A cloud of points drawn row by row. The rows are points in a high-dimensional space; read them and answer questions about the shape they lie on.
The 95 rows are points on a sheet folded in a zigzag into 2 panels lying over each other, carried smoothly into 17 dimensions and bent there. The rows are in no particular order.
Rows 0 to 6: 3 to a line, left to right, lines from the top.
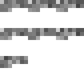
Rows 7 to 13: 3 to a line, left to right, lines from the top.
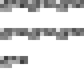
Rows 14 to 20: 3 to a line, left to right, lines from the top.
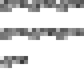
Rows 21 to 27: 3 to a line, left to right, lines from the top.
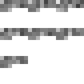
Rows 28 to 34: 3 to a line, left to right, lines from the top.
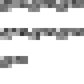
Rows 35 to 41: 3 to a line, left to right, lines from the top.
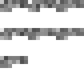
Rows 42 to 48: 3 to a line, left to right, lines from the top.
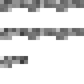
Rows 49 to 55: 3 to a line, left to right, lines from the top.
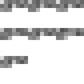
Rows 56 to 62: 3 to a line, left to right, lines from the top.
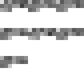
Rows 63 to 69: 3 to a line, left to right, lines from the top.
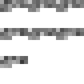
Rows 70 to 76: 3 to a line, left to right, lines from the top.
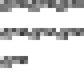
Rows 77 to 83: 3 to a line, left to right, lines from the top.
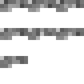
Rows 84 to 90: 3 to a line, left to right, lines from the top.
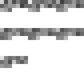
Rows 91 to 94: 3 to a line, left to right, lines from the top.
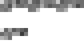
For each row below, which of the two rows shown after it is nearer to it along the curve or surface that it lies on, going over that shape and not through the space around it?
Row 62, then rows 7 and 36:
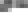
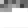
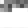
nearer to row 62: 7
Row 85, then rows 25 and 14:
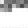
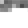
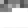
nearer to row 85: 25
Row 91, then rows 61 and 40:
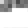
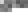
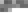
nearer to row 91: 61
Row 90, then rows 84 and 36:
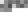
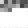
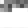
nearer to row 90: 36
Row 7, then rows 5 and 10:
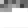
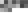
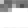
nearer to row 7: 10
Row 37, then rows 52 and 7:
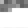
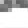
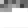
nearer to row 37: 52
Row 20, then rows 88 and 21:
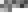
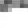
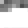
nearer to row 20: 21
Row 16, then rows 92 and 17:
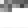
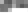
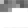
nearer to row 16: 17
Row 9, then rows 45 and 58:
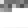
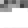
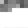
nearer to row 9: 45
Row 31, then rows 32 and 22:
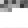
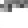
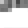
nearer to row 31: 32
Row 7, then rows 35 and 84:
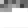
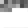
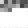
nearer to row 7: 84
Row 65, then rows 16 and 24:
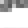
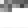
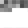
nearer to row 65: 16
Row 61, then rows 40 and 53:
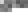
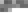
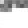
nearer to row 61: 40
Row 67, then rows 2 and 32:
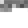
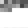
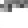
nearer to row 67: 32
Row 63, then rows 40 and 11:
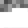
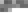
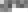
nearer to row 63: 40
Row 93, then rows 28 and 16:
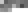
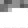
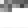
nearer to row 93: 28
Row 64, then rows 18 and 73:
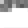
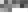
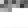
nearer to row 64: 73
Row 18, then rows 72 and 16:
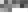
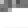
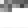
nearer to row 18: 16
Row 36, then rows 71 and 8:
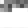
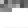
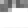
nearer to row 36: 71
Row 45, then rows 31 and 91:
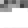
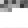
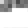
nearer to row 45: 31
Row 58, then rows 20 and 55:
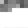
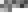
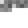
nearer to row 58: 20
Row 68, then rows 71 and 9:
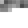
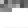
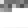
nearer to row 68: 9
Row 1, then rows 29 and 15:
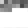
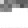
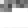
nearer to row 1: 29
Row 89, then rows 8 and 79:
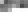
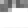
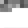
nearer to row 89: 8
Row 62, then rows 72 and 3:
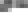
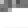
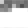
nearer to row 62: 3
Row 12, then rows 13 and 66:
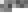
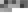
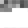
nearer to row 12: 66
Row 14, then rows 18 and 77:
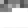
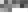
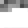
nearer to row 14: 18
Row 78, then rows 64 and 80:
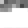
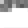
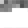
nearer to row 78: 64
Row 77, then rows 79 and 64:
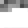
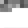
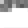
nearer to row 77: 64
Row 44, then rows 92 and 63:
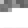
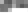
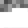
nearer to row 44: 63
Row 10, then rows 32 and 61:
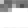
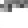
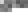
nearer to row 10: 32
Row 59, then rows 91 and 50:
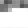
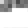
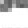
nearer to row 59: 50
